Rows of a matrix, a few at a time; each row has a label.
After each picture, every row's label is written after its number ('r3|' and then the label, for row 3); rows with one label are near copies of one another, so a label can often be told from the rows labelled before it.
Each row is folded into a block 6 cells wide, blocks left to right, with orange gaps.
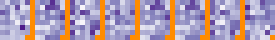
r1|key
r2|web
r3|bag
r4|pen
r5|web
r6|web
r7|bag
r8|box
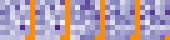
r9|key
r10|key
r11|web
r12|pen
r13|pen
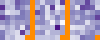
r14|box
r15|key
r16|web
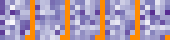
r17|bag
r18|box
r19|pen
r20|bag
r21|pen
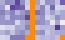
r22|web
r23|key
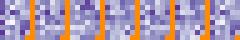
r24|bag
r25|pen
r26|web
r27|box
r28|pen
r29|box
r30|bag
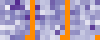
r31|web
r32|box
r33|key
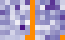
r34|key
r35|web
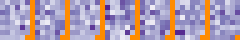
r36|key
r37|bag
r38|key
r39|box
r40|bag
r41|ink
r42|pen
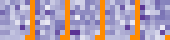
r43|key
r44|bag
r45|ink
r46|key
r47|box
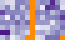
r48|ink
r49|web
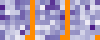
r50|box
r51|web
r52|key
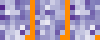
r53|box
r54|bag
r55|box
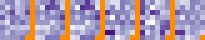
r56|pen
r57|web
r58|web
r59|ink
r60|bag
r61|ink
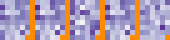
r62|box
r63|box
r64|bag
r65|box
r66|key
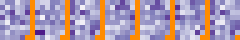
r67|pen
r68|ink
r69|bag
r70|web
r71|web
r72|box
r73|bag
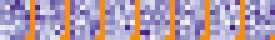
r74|web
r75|box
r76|bag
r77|key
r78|ink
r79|bag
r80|key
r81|pen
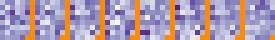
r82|pen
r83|bag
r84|box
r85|bag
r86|ink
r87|box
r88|box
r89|web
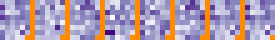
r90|box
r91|key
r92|web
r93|ink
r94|bag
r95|web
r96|box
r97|box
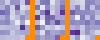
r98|key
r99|pen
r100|ink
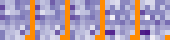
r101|box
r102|box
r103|box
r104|ink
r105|ink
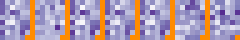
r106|bag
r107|key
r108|bag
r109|bag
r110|bag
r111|web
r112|pen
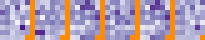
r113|key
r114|ink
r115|web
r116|pen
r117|web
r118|key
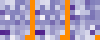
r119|ink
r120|ink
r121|box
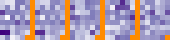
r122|ink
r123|ink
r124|box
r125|web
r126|pen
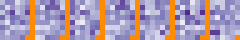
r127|pen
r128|web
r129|bag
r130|web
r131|box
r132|pen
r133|ink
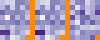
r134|ink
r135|ink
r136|pen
